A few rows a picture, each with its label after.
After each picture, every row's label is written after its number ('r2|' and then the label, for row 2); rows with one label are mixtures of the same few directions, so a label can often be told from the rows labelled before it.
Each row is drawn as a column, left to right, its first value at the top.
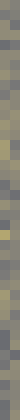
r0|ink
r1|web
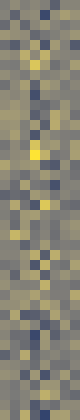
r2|web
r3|ink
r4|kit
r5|ink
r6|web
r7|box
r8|web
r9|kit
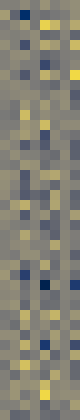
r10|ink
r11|web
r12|ink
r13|web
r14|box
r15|kit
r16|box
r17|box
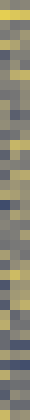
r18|web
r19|ink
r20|ink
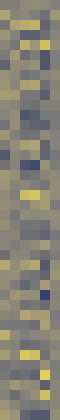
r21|ink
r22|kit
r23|web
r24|web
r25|kit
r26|ink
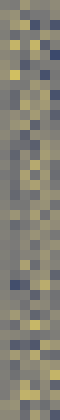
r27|box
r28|box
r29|box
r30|kit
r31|box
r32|kit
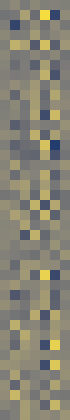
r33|web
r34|kit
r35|ink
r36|ink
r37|ink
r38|ink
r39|web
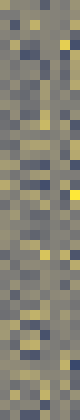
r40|box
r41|kit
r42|kit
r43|kit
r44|box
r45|ink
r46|web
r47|web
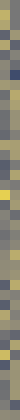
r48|web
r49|box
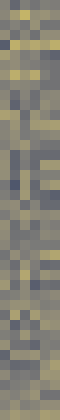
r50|web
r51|box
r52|ink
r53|box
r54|web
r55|web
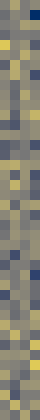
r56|kit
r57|box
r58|kit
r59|ink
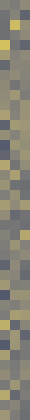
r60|kit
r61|kit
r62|ink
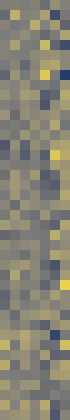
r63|ink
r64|ink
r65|ink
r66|kit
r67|box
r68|ink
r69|box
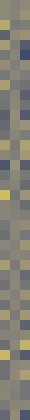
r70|web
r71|web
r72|kit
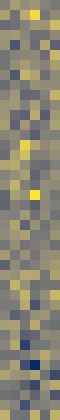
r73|web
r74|box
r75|ink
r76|web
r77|web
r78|kit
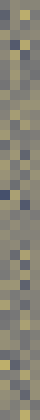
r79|web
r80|web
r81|web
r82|box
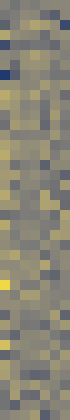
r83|box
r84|box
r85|kit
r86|kit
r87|web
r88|ink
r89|kit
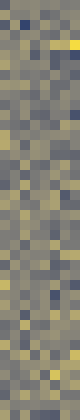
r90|box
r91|web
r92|kit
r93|kit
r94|web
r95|kit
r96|web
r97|web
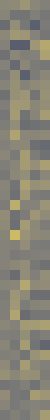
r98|kit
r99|ink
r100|box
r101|kit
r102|kit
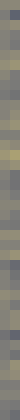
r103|ink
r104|ink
